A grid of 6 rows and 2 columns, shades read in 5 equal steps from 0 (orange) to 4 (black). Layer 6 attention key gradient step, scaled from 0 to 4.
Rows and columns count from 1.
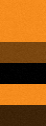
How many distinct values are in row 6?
1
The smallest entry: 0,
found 6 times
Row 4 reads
4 4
